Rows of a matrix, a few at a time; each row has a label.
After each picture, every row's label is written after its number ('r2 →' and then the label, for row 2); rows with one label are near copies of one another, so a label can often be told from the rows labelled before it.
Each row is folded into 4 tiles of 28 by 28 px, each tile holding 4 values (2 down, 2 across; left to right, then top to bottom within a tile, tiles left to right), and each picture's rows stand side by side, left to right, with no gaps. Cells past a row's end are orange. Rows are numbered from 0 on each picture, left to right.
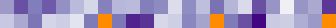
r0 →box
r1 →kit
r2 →kit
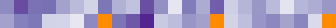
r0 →box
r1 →kit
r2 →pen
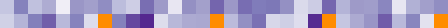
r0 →pen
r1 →kit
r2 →box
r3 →pen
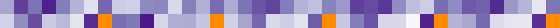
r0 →box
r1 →kit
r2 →box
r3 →box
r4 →box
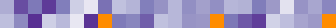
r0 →box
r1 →kit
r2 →kit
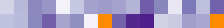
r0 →pen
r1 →kit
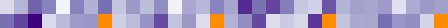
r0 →kit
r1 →pen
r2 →box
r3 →pen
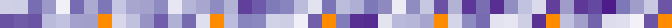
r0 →kit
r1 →pen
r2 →box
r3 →kit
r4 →box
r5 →box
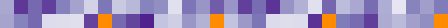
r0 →box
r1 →kit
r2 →box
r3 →kit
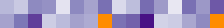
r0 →kit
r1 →kit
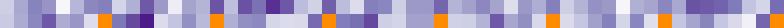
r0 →pen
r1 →kit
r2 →box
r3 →kit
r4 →pen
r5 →pen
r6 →box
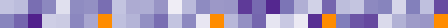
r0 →kit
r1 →pen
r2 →box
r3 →kit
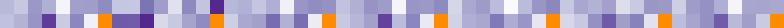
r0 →pen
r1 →kit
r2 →pen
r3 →pen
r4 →pen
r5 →pen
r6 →pen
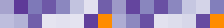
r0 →box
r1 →box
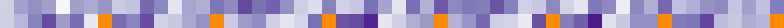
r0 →pen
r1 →kit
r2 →box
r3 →kit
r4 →box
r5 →kit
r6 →kit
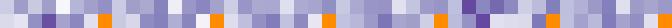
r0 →pen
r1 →pen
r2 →pen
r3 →pen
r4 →box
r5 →pen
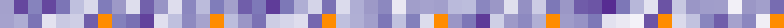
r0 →box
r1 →kit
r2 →box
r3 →pen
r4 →kit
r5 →box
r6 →pen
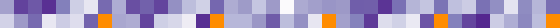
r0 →box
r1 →box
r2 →pen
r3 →box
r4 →kit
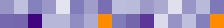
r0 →kit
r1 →kit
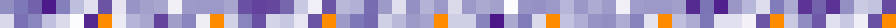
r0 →box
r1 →pen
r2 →box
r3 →kit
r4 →pen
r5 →pen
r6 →box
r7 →box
